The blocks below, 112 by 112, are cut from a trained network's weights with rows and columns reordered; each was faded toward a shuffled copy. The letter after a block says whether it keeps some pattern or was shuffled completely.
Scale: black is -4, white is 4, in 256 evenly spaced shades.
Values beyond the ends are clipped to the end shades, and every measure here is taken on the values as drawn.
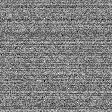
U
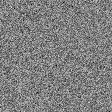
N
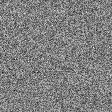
N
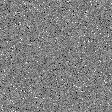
N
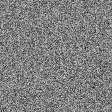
N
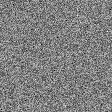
N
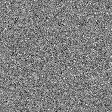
N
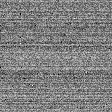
U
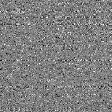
U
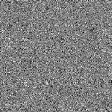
U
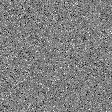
N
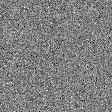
N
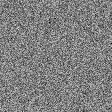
N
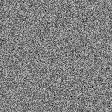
N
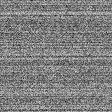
U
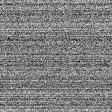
U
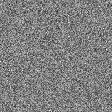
U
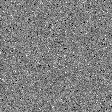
N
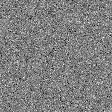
N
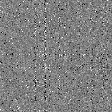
U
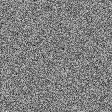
N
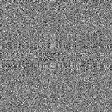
U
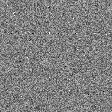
U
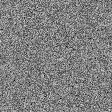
N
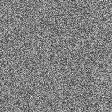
U
